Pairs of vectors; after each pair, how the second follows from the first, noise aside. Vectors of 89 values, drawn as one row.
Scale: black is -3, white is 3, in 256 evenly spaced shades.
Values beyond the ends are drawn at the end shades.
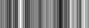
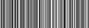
shuffled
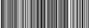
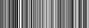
shuffled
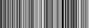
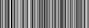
shuffled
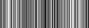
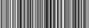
shuffled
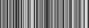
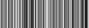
negated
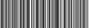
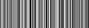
negated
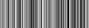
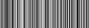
shuffled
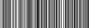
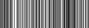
shuffled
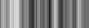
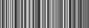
shuffled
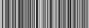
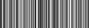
negated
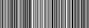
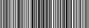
negated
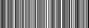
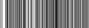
shuffled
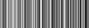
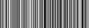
shuffled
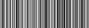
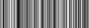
shuffled
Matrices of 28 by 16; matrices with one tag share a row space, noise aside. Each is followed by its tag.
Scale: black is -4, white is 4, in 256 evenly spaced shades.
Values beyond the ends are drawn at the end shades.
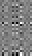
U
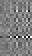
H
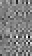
H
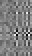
H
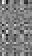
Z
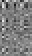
Z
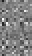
Z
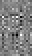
U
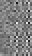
H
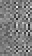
H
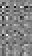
Z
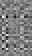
Z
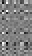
Z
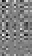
Z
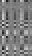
Z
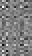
Z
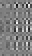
H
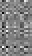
Z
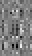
U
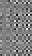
H
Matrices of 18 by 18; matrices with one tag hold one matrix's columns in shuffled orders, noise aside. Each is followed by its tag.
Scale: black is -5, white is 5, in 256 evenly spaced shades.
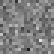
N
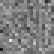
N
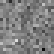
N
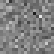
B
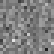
N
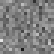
N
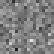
N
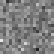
N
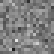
N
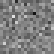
B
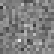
N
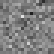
B
